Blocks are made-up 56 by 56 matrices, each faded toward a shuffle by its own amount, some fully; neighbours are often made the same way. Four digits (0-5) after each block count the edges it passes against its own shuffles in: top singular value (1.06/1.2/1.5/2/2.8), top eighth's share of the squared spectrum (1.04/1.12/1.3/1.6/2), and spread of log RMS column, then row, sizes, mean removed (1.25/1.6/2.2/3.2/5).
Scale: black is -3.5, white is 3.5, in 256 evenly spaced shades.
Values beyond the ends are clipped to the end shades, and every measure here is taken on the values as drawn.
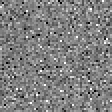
0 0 0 0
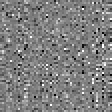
4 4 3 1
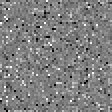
2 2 1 0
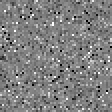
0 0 0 0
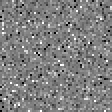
0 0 0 0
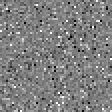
1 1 0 0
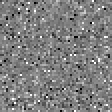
2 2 0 1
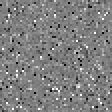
0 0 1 0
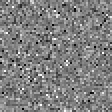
0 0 0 0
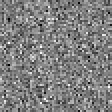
3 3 1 1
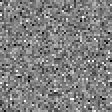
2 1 0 0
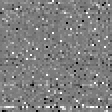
3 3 0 1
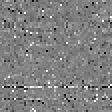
4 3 1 1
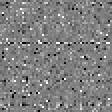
4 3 1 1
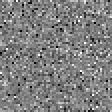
0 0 0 0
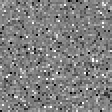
0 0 0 0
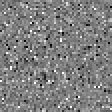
2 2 0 1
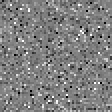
2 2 0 0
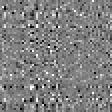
4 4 2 2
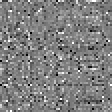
4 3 2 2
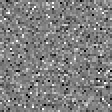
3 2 0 0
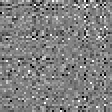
4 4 2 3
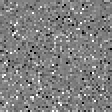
2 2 0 0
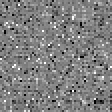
3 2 1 1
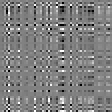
5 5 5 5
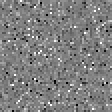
0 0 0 0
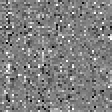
1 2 2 1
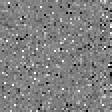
1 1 0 0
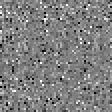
1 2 1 1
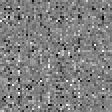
2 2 2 2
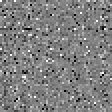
1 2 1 1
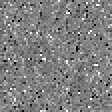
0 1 1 0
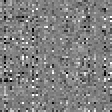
2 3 3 3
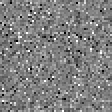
1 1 0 1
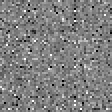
2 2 1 1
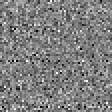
1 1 0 2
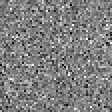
0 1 0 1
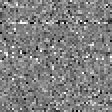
2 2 0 2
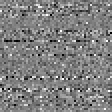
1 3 0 4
